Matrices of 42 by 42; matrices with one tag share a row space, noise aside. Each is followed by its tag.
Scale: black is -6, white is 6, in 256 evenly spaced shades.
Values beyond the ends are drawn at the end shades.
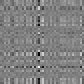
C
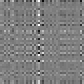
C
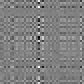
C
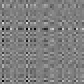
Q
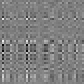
Q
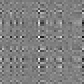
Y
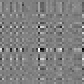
Y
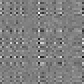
Y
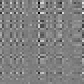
Y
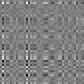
Q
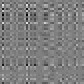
Q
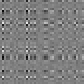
Q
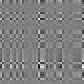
Y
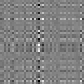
C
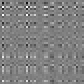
Q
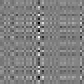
C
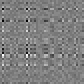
Q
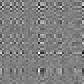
Y
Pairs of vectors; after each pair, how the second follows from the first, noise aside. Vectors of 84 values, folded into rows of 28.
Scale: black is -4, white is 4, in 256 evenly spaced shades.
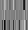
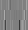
partly zeroed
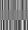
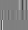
partly zeroed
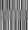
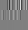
partly zeroed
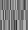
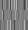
partly zeroed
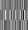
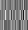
copied
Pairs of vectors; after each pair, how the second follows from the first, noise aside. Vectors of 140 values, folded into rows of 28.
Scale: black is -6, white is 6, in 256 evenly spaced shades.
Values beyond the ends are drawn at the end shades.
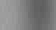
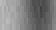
scaled up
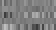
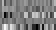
scaled up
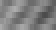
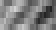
scaled up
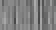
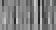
scaled up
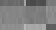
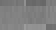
shrunk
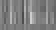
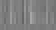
shrunk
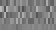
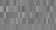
shrunk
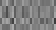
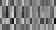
scaled up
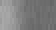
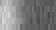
scaled up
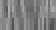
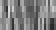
scaled up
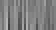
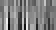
scaled up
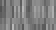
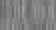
shrunk
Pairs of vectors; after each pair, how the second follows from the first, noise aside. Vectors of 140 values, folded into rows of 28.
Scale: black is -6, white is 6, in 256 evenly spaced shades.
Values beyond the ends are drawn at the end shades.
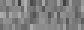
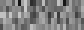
scaled up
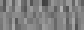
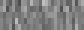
negated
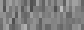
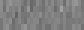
shrunk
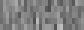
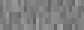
shrunk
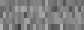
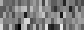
scaled up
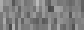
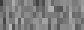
negated
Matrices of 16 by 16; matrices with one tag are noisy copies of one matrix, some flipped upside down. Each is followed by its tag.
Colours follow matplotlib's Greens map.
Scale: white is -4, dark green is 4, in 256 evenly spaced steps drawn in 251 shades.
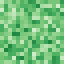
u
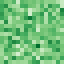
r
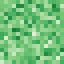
u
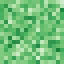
r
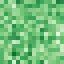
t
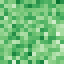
t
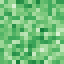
t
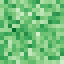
r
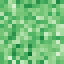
t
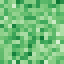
t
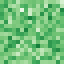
r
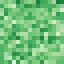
t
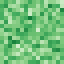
r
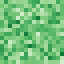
r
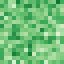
t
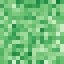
t
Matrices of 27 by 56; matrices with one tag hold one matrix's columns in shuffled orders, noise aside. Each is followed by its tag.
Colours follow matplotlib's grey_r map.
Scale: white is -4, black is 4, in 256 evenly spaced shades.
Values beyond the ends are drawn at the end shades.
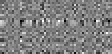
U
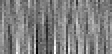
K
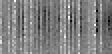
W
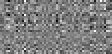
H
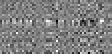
U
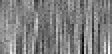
K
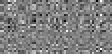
H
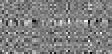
U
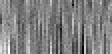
K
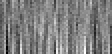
K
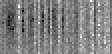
W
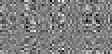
H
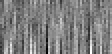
K
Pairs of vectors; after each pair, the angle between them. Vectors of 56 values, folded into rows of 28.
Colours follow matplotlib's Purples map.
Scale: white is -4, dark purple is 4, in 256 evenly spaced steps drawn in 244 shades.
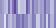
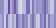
nearly parallel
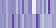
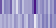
partly opposed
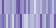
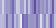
nearly opposite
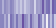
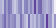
partly opposed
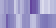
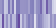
orthogonal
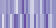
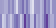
nearly parallel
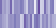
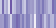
orthogonal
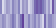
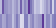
nearly opposite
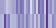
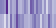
partly opposed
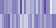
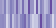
partly opposed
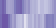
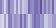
partly opposed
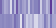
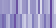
partly aligned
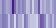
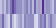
partly aligned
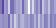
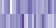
partly opposed
